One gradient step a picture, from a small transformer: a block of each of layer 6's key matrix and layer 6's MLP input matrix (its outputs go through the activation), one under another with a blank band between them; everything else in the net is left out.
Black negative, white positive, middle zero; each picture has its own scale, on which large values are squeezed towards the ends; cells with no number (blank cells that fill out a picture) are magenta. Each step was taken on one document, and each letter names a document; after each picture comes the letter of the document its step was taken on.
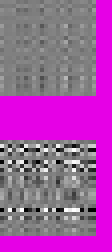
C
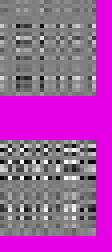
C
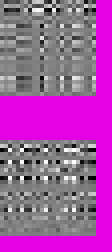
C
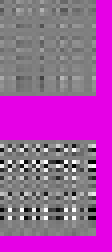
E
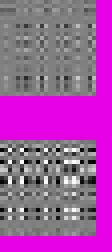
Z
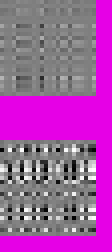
Z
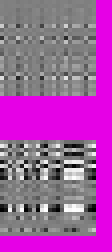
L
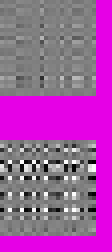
E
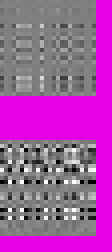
Z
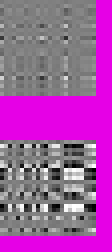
L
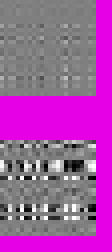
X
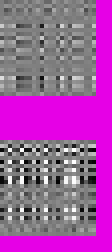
Z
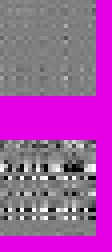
X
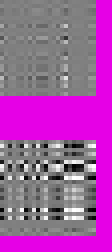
X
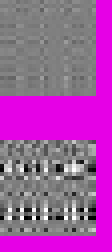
E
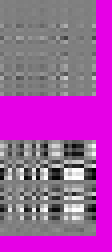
L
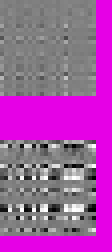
L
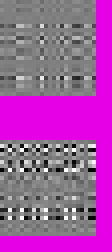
E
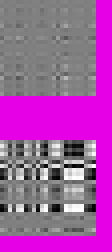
L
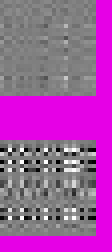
Z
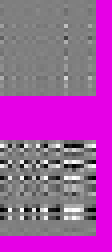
X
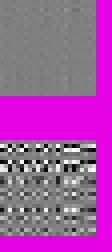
C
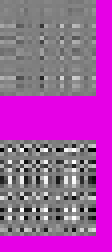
Z
